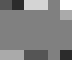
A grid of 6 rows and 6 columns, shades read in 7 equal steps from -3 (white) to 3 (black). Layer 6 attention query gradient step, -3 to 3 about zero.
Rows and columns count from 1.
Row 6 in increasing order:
-1 -1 0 1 1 2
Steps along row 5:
same same same same same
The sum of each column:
0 1 -1 -1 0 -2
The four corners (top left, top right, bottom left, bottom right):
1 -3 -1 2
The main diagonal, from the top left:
1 0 0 0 0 2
